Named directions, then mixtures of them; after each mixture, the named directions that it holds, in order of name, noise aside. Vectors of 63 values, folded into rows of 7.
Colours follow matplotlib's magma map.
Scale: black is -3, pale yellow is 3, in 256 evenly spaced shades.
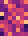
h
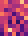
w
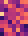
h, w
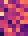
h, w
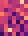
w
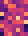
h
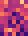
w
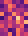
h, w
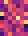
h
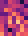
w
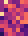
h, w
